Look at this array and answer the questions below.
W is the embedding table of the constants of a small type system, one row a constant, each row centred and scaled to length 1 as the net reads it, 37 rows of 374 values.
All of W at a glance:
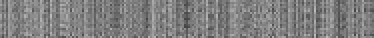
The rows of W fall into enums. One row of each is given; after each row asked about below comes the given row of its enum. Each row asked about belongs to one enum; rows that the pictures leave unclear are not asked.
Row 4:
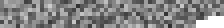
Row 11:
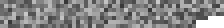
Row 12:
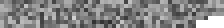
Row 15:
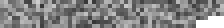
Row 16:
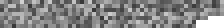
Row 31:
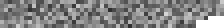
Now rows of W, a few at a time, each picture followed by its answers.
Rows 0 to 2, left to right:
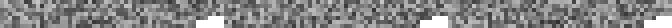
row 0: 15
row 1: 11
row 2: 12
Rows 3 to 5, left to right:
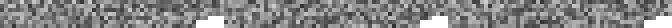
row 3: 16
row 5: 15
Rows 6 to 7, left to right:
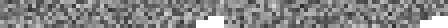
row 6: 31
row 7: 4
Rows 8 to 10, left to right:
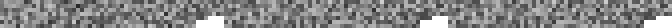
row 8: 4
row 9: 11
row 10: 11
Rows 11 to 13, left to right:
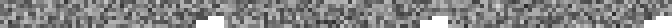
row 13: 4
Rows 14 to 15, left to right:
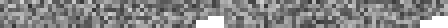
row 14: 16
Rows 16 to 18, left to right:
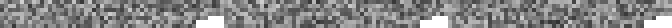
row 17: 15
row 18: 12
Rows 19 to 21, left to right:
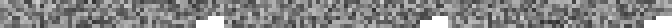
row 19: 15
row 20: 11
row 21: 12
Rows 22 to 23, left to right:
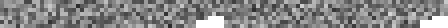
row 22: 4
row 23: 31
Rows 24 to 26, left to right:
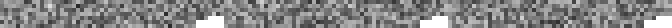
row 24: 4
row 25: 15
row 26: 12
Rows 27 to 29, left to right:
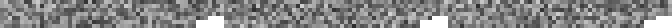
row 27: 15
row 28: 31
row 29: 16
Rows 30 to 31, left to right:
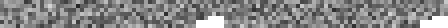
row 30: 4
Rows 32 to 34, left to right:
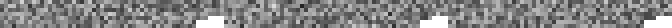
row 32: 16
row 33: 4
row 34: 11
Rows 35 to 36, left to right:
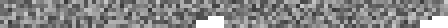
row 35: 11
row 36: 31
